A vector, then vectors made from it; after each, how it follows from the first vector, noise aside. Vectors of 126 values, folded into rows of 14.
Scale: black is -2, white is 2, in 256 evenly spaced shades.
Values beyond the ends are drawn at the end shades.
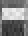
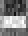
reversed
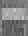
shrunk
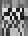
sign-scrambled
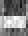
reversed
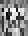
sign-scrambled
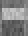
shrunk
